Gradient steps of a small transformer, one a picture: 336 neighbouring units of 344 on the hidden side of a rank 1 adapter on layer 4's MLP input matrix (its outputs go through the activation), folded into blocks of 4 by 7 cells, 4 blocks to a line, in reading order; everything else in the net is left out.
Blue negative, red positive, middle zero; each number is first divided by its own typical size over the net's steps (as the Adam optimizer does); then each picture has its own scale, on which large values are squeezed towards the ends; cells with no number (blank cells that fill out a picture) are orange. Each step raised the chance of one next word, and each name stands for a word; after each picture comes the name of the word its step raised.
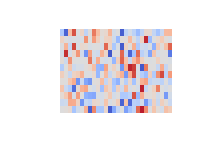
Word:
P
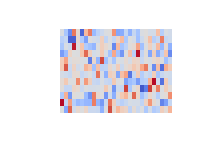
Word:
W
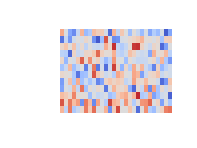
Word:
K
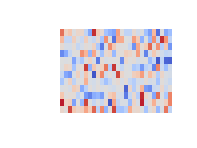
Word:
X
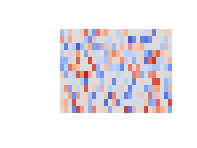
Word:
P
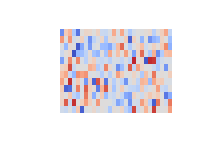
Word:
P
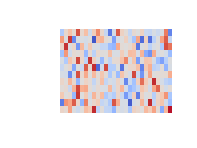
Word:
P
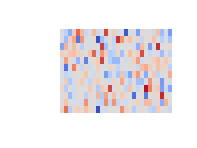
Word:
W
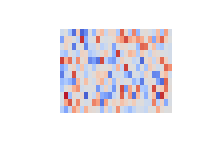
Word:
W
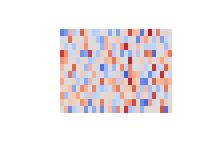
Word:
X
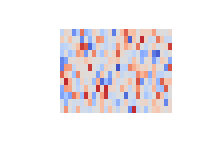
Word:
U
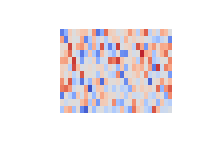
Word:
X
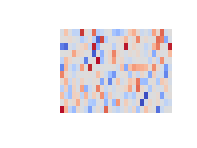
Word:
U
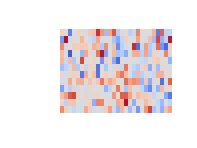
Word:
K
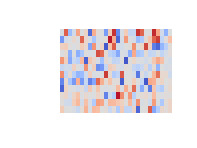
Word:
K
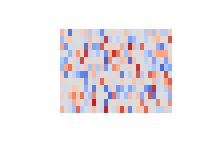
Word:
K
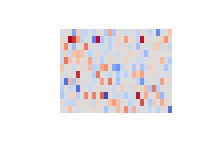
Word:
U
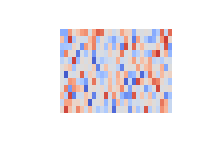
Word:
P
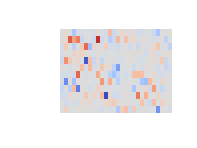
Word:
U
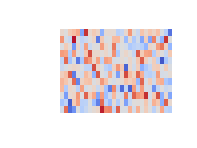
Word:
W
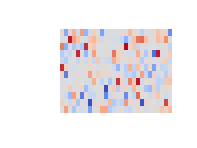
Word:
U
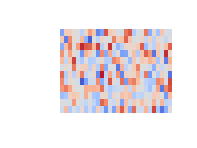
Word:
X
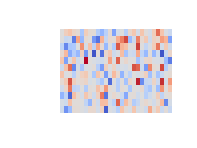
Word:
U
